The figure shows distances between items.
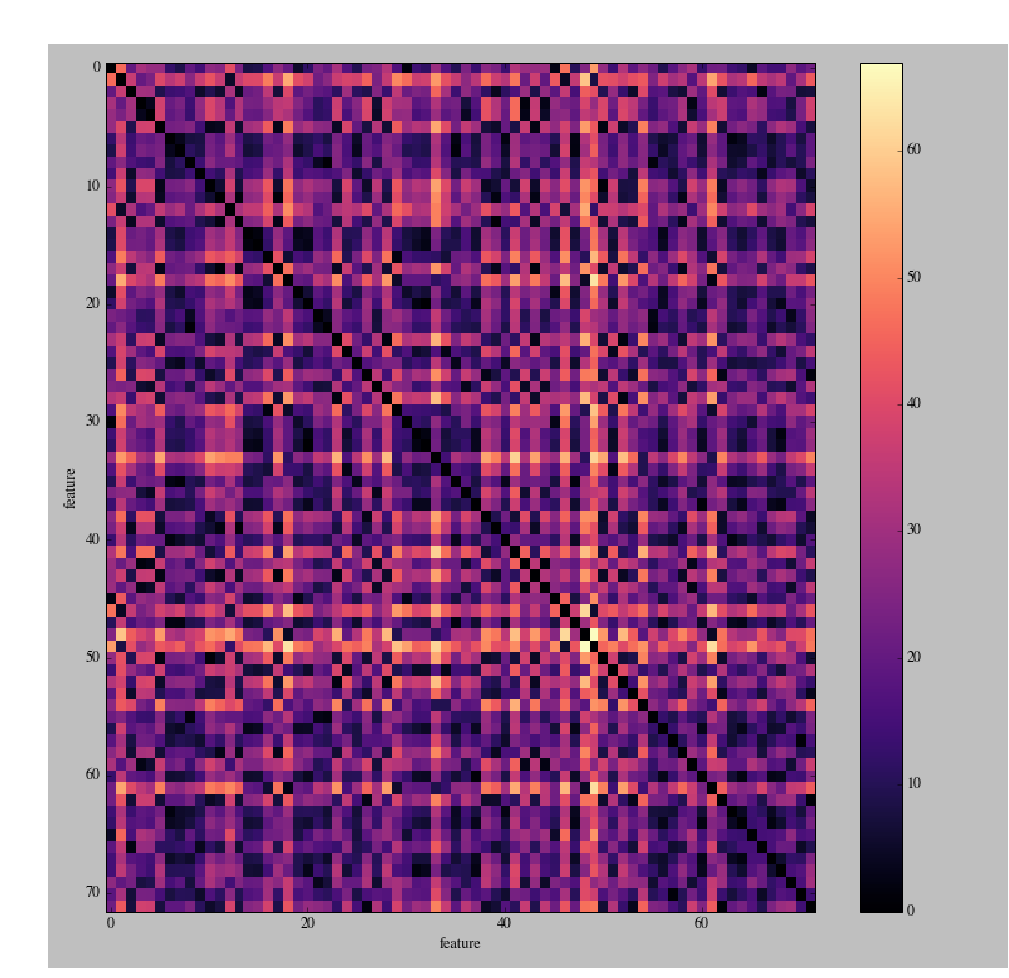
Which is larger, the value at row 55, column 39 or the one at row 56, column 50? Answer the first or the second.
the second
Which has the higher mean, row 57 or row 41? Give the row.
41
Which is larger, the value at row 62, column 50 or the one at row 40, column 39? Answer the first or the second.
the second
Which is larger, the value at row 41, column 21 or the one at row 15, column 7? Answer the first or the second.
the first
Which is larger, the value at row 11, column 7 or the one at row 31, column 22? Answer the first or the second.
the first
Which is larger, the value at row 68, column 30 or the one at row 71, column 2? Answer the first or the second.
the first
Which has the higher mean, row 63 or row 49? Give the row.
49
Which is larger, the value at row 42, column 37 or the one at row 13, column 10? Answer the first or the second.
the first
